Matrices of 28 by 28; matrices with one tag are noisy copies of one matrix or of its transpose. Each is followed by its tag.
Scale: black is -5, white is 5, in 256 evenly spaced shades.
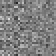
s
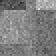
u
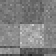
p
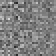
s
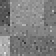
u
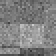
p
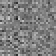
s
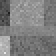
u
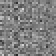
s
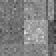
p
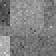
u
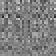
s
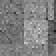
p
